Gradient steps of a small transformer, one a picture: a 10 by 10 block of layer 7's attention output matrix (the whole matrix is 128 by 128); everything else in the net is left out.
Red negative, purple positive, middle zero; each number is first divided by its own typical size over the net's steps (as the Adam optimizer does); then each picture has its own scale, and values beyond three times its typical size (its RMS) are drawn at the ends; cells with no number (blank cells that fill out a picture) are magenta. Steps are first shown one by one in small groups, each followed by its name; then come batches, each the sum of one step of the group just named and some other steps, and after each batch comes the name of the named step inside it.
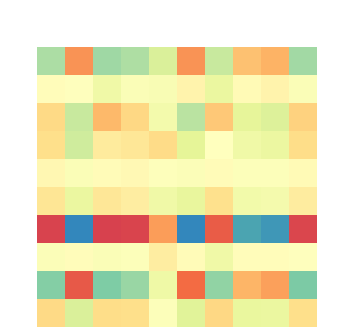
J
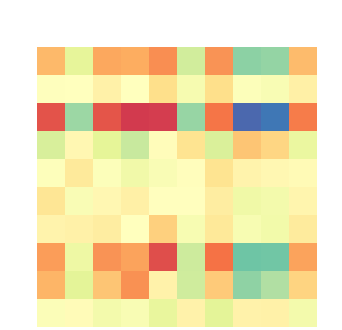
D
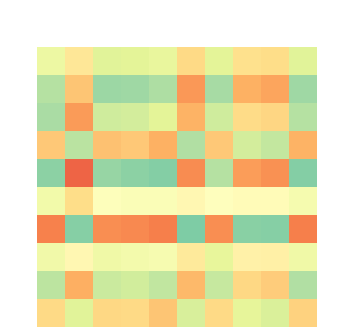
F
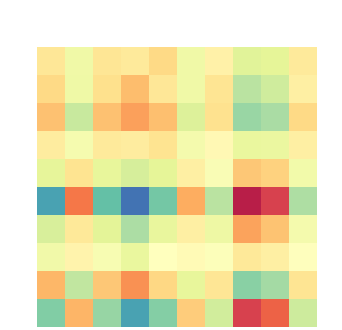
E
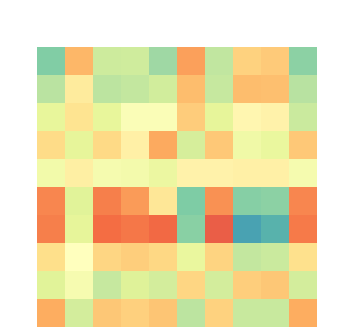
D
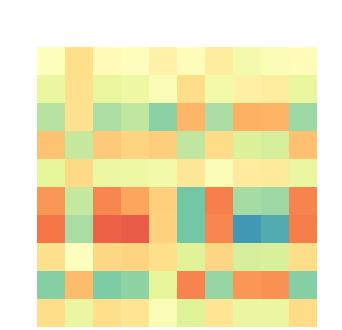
J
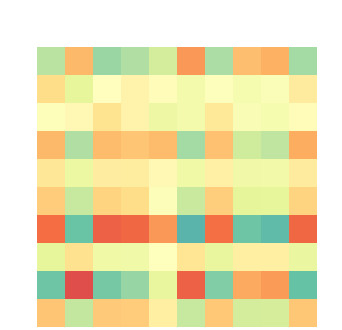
J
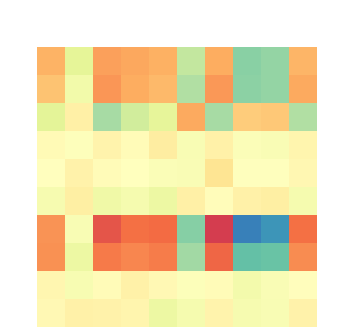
D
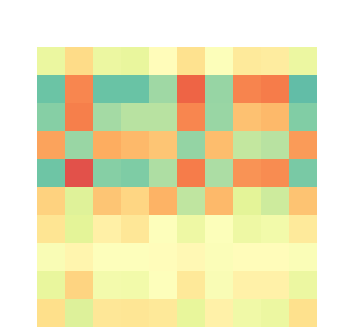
F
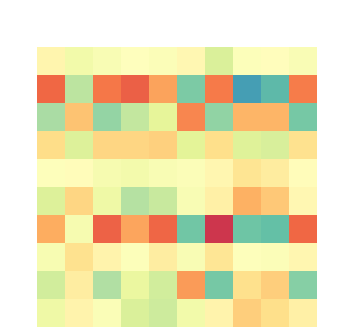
E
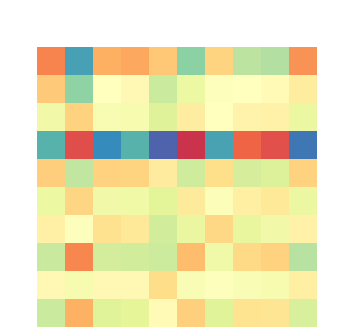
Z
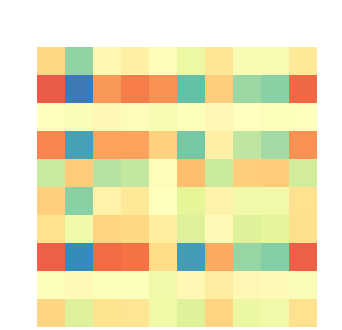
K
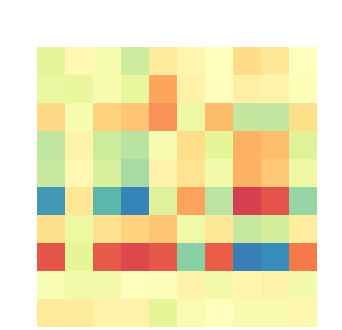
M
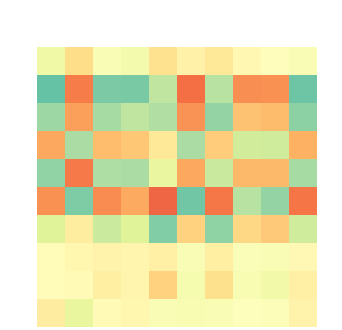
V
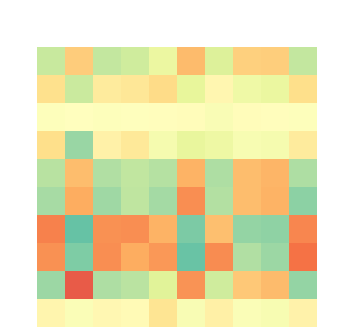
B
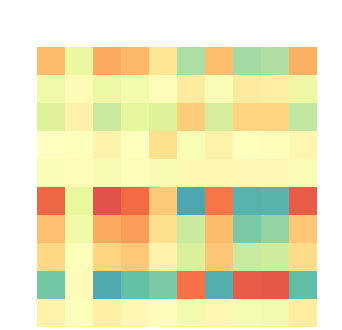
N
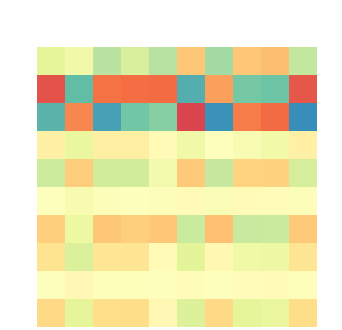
K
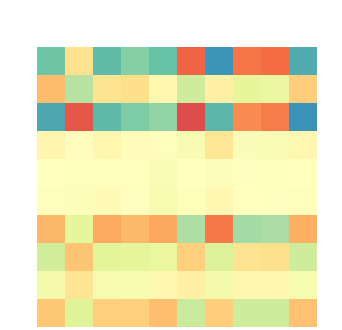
Z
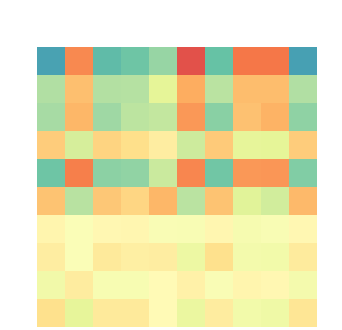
V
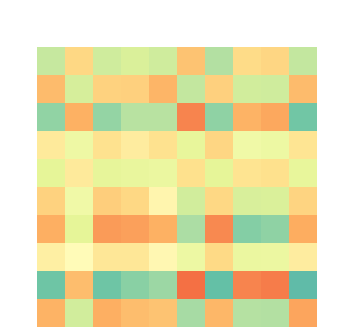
N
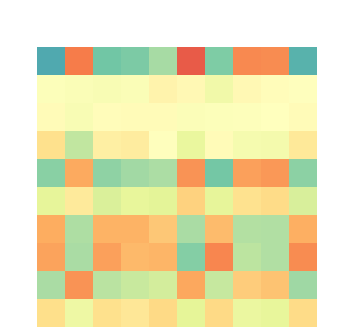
B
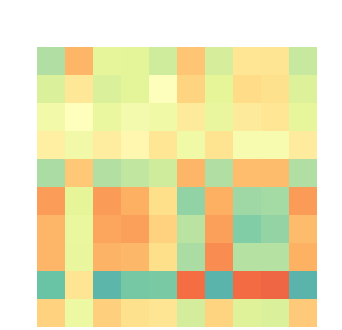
N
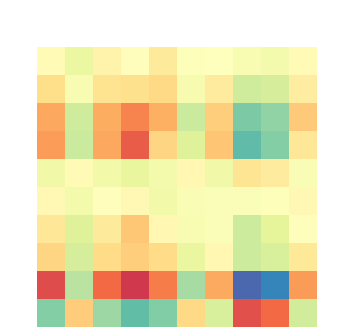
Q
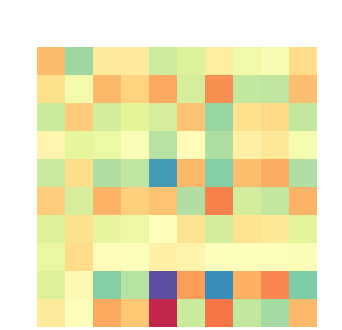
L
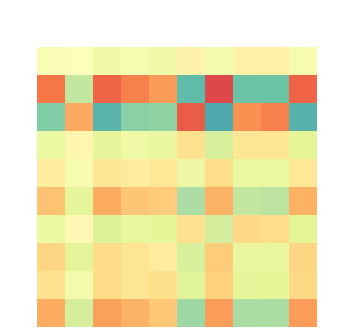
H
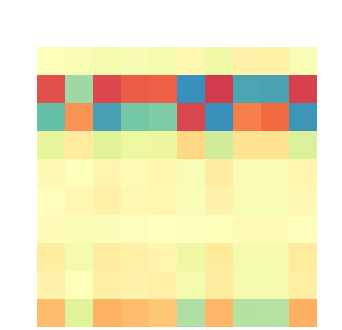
H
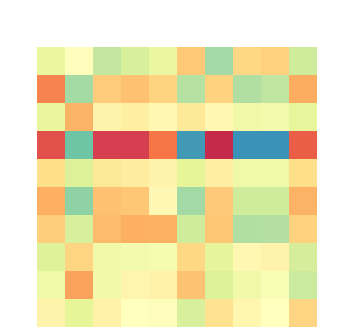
Q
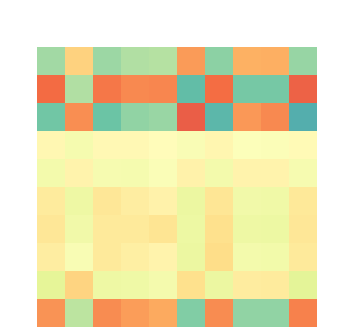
H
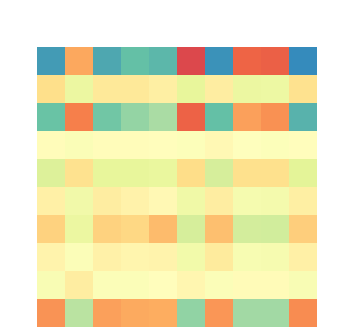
H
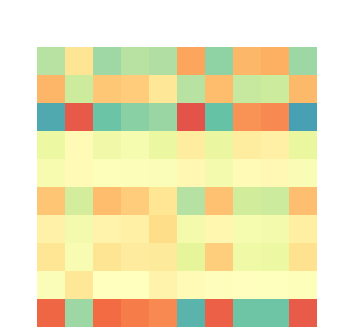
H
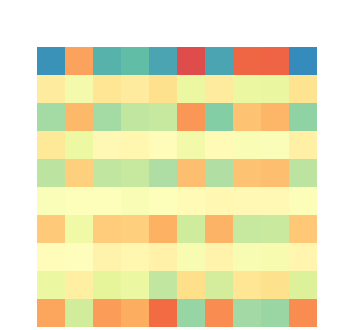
L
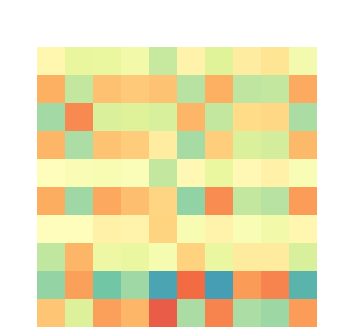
L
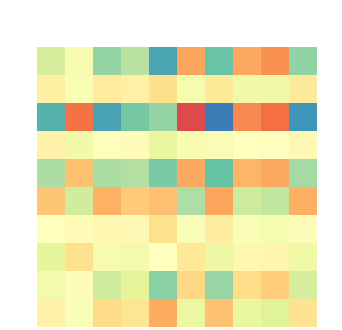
L
